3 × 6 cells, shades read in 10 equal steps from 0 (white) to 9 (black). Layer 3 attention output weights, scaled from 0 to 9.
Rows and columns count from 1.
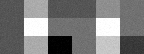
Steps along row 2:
down up same down up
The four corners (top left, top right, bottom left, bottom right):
6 5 6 7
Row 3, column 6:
7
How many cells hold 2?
1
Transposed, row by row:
6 6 6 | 3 0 3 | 6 5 9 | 6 5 5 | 4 0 2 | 5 5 7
